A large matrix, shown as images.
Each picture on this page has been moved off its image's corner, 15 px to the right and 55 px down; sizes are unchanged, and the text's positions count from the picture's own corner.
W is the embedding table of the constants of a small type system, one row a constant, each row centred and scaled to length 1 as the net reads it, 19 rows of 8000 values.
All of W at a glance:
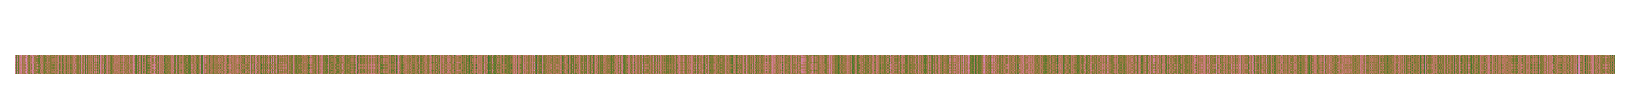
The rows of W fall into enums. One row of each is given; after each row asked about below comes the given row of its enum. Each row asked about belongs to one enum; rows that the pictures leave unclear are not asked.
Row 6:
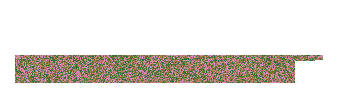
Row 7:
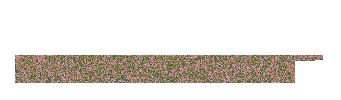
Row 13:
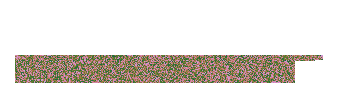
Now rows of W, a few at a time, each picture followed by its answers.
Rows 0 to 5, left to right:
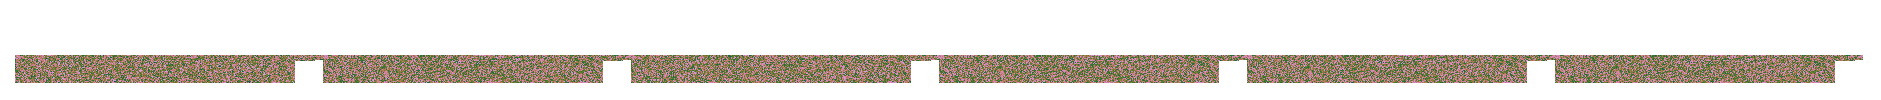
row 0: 7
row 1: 6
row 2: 13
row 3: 6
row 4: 6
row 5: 6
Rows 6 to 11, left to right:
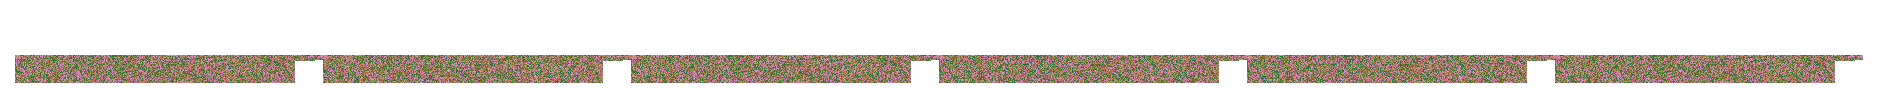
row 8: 6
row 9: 13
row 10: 13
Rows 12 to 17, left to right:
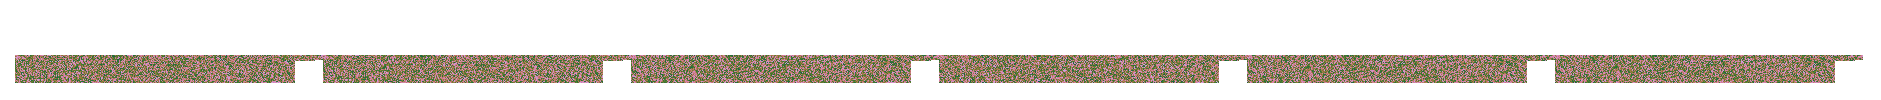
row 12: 13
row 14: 6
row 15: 7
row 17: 6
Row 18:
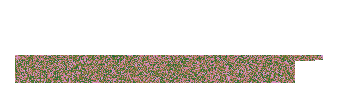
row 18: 13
